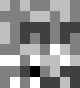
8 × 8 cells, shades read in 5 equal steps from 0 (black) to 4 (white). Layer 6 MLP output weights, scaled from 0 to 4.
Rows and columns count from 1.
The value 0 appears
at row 7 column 4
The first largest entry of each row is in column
1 4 1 1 6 1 6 2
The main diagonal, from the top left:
3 2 1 2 2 3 1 1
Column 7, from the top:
3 3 1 1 3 4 1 3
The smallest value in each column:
2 2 1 0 1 1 1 1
